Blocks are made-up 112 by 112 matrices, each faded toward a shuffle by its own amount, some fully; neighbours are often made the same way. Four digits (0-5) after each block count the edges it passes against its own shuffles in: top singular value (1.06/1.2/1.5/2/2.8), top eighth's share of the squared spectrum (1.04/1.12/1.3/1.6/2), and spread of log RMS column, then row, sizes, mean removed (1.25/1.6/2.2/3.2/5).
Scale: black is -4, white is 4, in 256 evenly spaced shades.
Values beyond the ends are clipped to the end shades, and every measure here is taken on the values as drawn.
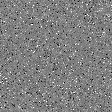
1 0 0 0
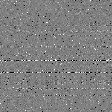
4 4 0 2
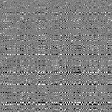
5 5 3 4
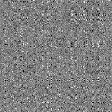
4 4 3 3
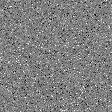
1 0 0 0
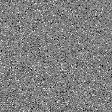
3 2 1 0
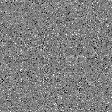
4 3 2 1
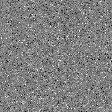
3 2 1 0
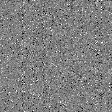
1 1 2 0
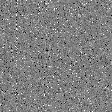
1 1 2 0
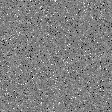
0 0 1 0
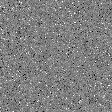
0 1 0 0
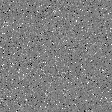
0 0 0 0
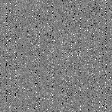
2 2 3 0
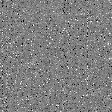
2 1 1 0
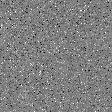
0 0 0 0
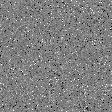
0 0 1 0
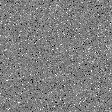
0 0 1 0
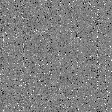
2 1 2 0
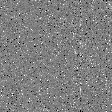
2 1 2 0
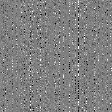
3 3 4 0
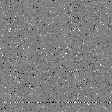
4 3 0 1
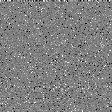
4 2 1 1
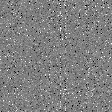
2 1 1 0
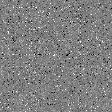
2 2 2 1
